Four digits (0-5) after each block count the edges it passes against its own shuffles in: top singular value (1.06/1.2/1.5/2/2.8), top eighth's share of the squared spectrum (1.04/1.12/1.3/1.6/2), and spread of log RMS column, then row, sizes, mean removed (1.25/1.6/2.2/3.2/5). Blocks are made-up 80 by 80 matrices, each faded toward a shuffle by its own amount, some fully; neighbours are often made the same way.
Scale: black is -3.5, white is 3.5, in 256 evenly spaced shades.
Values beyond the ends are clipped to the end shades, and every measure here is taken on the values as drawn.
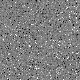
1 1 1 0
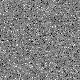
0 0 0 0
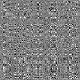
4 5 3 3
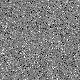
1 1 0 0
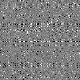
4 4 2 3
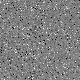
1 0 0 0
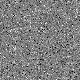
0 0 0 0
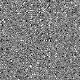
1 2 2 2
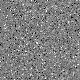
0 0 0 0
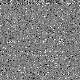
2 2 0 2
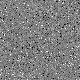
0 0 0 0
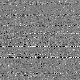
3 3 0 3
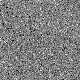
0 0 0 0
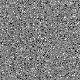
3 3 1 1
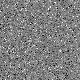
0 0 0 0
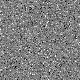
2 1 0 0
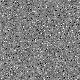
2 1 0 0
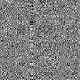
4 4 2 2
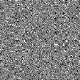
4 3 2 2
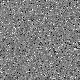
1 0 0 0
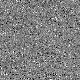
0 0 0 1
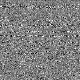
1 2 0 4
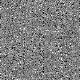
1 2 3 0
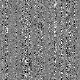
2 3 4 0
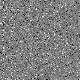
1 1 1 0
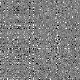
4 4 3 2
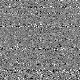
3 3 0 3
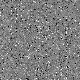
1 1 1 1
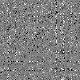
2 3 3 2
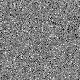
3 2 0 0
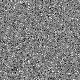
1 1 0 0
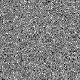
3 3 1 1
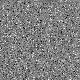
1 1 0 0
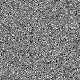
2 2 0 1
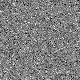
1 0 0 0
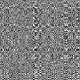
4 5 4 3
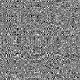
4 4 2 2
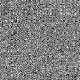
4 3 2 2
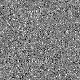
3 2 1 0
